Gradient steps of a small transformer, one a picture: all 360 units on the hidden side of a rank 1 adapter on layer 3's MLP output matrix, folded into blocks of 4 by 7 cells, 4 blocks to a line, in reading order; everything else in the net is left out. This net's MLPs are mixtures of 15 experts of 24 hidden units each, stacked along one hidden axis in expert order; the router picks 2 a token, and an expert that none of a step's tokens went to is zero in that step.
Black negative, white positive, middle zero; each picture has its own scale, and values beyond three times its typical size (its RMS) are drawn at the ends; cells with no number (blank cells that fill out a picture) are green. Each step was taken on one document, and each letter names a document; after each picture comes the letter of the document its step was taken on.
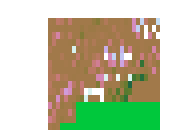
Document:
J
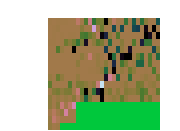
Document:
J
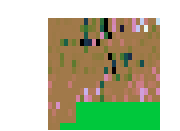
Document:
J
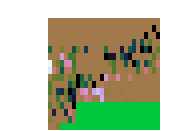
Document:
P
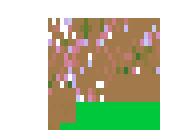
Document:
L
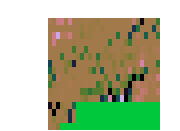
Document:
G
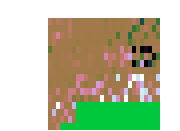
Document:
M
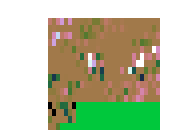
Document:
G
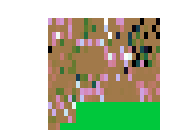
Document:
P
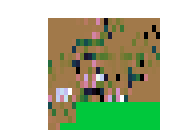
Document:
M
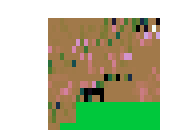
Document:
J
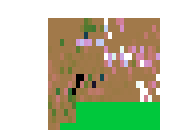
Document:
P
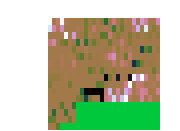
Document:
J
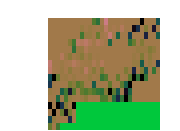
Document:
G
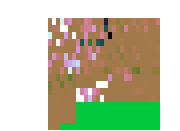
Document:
L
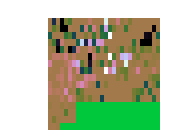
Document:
L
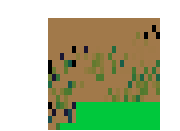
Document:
G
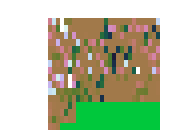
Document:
L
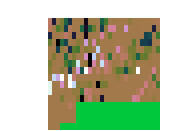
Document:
L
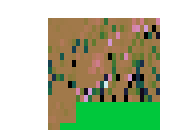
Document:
J
